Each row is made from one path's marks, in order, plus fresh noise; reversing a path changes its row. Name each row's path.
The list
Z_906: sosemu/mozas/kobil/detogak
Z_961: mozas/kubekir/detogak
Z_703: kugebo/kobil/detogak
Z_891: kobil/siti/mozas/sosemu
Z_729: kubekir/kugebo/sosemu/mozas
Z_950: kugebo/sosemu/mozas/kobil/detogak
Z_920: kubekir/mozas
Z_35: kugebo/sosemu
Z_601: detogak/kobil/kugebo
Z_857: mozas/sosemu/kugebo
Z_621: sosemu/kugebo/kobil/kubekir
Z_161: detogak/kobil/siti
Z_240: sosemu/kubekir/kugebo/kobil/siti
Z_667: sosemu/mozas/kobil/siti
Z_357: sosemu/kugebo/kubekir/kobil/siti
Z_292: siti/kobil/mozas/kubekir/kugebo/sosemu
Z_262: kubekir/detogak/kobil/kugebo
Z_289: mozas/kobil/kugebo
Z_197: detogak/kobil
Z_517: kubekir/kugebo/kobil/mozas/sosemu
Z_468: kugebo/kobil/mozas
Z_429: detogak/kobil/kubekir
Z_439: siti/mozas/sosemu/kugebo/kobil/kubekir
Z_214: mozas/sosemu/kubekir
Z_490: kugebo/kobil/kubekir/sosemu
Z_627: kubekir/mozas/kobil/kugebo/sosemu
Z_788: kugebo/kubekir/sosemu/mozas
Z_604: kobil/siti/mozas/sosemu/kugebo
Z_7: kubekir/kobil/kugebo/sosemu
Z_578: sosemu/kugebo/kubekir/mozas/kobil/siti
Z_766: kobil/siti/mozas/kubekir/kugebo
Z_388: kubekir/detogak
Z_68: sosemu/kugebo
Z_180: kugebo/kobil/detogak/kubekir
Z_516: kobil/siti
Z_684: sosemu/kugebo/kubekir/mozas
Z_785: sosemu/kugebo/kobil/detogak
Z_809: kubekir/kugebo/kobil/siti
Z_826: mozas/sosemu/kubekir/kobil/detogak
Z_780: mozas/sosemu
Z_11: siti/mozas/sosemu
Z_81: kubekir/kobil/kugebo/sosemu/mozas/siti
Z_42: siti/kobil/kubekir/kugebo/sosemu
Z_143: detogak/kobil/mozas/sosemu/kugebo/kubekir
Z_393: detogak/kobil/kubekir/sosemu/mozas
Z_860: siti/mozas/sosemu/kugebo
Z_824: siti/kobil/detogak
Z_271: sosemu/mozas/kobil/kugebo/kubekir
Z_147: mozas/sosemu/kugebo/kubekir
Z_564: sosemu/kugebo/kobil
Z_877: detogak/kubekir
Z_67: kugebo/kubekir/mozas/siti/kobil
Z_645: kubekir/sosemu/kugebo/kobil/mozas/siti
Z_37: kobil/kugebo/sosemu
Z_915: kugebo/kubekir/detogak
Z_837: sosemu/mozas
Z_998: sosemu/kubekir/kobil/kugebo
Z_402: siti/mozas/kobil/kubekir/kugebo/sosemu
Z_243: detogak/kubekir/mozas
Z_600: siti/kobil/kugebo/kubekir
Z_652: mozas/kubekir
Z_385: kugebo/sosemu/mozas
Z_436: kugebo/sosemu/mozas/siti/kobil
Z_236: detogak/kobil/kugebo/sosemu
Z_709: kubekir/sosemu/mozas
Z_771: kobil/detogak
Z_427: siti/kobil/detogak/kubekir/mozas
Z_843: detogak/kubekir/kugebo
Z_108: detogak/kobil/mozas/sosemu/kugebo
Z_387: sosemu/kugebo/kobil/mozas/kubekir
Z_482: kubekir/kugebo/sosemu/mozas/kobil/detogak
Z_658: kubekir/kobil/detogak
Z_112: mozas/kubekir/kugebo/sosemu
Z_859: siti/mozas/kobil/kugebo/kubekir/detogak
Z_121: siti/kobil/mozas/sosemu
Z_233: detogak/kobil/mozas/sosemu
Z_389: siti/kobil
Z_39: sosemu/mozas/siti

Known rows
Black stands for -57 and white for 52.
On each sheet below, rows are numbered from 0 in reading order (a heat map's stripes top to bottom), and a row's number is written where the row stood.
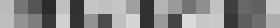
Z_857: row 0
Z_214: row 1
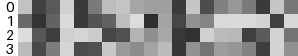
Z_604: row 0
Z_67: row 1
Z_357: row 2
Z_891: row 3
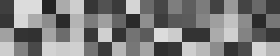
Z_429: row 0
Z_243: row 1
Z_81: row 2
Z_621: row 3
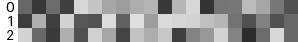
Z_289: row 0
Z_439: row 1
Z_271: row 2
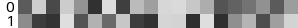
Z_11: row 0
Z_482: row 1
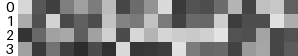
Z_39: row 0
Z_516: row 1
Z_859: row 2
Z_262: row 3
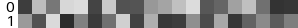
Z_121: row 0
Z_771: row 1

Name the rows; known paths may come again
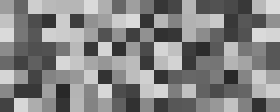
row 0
Z_37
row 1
Z_147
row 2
Z_564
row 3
Z_7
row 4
Z_289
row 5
Z_837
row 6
Z_627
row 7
Z_243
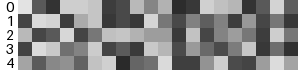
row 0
Z_357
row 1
Z_429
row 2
Z_604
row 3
Z_393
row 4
Z_906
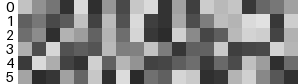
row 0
Z_214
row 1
Z_652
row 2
Z_112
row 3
Z_516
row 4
Z_843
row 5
Z_81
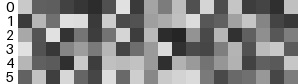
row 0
Z_709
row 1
Z_121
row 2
Z_771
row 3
Z_39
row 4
Z_857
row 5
Z_860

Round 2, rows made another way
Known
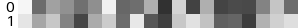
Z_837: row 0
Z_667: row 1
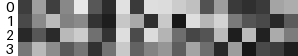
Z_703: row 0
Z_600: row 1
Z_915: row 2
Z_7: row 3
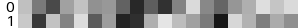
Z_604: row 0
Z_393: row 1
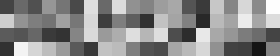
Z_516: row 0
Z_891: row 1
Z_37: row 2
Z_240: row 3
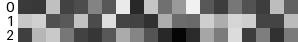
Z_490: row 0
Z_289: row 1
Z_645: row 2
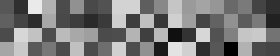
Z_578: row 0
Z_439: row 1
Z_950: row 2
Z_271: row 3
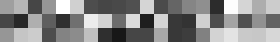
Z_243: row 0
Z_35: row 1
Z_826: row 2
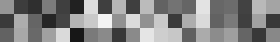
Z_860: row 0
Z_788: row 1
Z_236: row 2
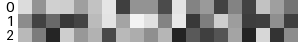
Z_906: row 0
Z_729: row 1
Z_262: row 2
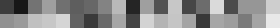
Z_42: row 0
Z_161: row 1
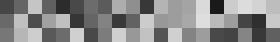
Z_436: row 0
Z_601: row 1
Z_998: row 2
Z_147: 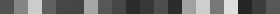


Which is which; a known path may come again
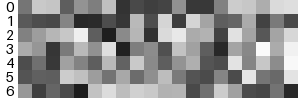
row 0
Z_826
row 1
Z_439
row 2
Z_161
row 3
Z_891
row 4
Z_516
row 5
Z_877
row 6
Z_729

